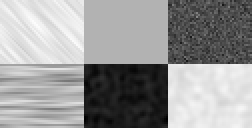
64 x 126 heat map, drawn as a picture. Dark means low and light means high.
It is made of 2 by 3 panels. Panel 1,1: very high, slanting down to the right, faint in contrast. Panel 1,2: high, flat. Panel 1,3: low, fine-grained. Panel 2,1: high, streaked across. Panel 2,2: very low, blotchy, faint in contrast. Panel 2,3: very high, blotchy, faint in contrast.
